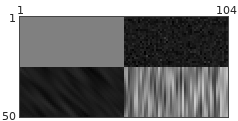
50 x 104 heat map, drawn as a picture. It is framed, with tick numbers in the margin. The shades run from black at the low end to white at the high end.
It is made of 2 by 2 panels. Panel 1,1: middling, flat. Panel 1,2: very low, fine-grained, faint in contrast. Panel 2,1: very low, slanting down to the right, faint in contrast. Panel 2,2: middling, streaked downward, strong in contrast.
